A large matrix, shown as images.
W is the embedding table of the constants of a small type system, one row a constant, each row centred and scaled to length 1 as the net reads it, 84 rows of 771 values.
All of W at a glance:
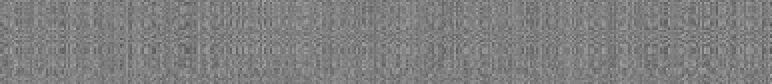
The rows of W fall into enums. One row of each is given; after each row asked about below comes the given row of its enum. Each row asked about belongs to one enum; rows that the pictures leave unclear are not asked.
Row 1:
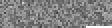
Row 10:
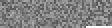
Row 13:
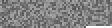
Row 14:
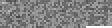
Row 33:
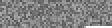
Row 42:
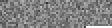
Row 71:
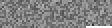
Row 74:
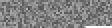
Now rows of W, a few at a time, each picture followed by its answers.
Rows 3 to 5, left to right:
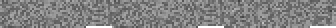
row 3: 13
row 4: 13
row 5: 14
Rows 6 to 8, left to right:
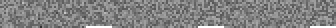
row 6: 1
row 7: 10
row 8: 10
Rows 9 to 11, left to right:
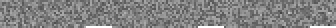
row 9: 74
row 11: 1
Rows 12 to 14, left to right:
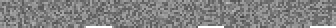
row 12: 74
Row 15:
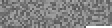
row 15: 13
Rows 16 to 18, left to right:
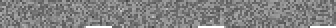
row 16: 33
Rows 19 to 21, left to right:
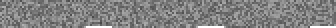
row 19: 33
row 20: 74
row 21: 13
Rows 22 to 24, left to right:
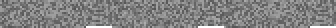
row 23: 10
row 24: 13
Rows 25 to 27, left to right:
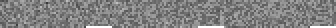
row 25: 42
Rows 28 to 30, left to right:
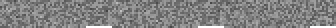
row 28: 14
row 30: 10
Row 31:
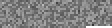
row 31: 71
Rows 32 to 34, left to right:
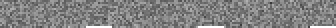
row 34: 42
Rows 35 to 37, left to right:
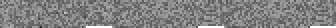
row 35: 1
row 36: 13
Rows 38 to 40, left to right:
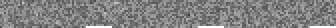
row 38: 1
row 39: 14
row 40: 74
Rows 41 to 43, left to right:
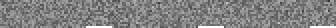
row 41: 10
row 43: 71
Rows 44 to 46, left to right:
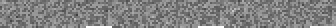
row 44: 14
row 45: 14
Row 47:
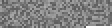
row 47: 13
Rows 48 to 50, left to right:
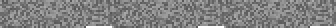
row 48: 13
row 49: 13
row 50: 13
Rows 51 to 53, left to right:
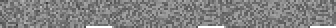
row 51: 42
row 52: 13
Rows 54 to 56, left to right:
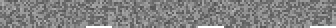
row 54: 14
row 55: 74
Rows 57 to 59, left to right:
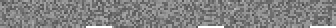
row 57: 10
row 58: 13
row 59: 14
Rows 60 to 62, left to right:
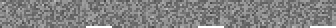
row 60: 71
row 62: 14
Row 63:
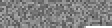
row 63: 33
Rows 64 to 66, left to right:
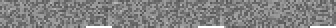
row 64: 14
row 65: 14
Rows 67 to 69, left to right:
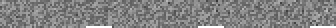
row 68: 71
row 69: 71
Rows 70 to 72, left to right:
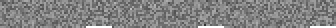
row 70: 10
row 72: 10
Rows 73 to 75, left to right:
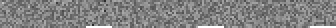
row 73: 71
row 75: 33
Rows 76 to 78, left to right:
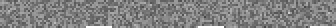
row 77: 33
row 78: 1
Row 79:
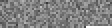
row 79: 42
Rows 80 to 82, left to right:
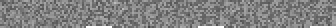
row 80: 10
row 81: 14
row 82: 14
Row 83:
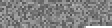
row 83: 33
